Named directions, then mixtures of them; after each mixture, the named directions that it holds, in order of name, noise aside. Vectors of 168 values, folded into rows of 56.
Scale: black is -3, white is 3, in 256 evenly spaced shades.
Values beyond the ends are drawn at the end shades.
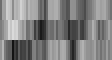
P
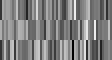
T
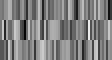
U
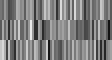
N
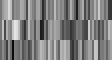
P, U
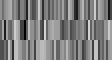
U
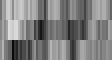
P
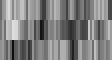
P, U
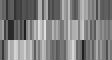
P, U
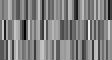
U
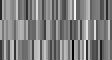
T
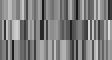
P, U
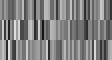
N, U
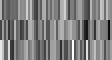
N, T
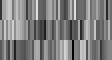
P, T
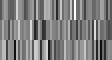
N, T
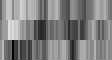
P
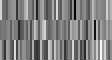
N, T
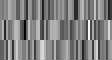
U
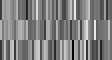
T
